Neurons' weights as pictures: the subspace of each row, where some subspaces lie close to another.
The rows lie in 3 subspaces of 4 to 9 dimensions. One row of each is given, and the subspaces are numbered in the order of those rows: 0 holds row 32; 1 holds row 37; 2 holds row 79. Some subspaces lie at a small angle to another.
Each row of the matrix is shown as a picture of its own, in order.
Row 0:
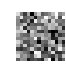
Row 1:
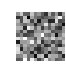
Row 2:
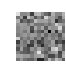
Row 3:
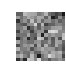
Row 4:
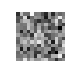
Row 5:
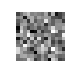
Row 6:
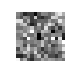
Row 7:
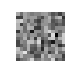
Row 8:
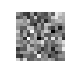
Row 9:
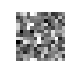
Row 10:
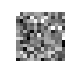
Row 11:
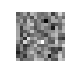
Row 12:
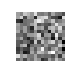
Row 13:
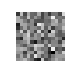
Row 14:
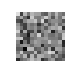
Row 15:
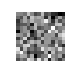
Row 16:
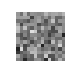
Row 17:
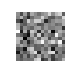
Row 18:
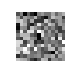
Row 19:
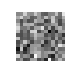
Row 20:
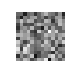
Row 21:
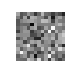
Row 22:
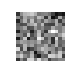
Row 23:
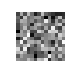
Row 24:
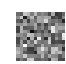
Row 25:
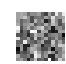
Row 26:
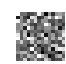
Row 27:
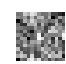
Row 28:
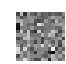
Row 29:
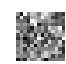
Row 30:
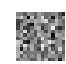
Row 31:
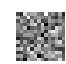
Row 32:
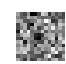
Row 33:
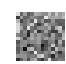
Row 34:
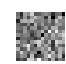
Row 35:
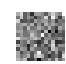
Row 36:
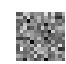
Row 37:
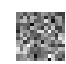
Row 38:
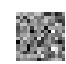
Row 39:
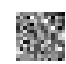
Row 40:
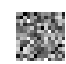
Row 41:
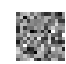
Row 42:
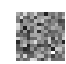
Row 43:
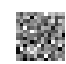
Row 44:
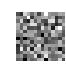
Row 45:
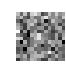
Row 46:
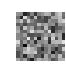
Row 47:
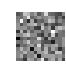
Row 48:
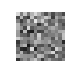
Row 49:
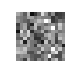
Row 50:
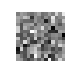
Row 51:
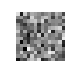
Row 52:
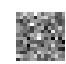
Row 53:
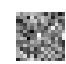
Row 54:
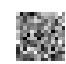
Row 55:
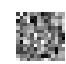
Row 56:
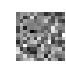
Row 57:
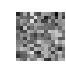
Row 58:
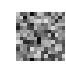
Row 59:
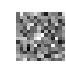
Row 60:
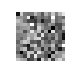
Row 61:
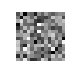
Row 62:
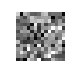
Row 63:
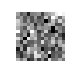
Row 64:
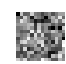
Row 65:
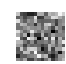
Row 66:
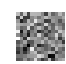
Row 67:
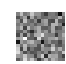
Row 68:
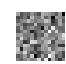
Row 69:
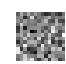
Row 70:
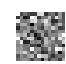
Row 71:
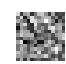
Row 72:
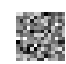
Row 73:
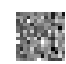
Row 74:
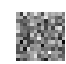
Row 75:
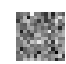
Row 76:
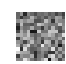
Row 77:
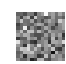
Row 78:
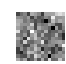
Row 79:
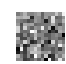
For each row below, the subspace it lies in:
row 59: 0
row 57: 1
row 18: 1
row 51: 0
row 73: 1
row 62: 0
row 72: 1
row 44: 1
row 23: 0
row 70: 1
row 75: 0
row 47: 1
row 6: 0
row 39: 1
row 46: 2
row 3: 0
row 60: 0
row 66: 1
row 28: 2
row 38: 1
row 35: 0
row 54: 1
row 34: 0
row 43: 2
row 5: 2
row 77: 2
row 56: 2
